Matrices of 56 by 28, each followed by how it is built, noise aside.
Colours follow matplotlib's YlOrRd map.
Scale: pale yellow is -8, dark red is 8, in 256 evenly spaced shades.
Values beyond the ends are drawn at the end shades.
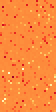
sparse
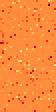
sparse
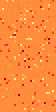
sparse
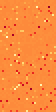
sparse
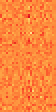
low rank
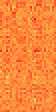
low rank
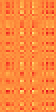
low rank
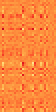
low rank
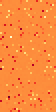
sparse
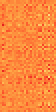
low rank
